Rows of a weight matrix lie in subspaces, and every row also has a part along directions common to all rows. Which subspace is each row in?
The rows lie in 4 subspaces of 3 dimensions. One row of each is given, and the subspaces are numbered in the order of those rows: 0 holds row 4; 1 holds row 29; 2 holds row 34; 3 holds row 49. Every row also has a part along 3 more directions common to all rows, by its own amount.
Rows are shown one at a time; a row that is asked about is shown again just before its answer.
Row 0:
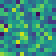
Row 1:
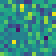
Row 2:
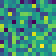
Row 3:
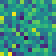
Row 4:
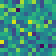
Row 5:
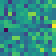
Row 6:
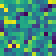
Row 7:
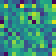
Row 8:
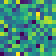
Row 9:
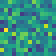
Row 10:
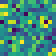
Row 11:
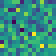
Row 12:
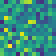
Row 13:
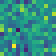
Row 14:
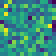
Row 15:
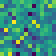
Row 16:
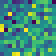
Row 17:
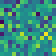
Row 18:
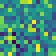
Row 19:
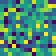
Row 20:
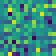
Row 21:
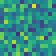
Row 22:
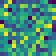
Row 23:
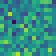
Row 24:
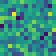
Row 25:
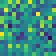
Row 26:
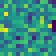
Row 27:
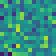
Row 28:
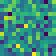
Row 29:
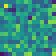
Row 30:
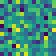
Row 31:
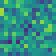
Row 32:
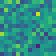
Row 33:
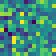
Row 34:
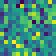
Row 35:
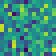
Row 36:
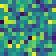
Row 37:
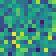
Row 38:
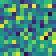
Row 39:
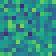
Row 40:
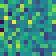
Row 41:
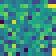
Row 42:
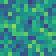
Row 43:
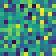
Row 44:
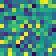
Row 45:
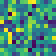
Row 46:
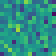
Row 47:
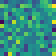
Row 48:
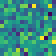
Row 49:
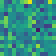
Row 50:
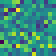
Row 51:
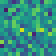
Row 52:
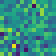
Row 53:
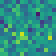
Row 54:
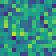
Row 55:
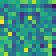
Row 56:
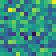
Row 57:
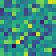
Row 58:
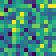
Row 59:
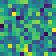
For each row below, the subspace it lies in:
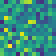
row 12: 3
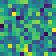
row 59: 1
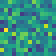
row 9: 3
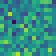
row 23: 2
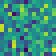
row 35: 1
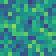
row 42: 0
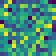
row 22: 3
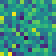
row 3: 1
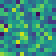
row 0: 3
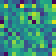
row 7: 2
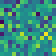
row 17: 3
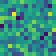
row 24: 1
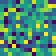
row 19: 0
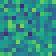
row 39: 0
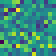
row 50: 0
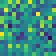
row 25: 3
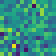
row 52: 1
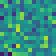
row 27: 1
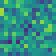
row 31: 2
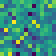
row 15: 2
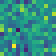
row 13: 1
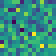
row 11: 0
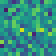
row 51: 0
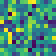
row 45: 0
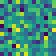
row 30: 1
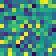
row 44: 2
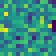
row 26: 3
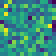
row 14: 3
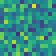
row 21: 1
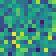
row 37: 3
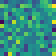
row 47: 2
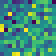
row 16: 2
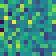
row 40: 2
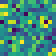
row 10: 0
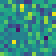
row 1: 1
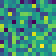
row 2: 0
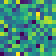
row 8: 3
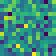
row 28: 2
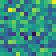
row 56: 0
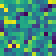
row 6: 0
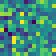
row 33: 0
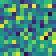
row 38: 1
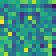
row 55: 2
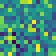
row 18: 3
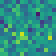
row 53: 3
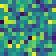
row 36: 0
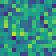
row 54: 0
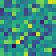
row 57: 2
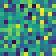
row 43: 1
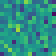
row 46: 1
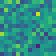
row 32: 3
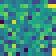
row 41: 2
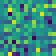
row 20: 2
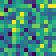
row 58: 2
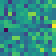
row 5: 3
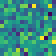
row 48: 1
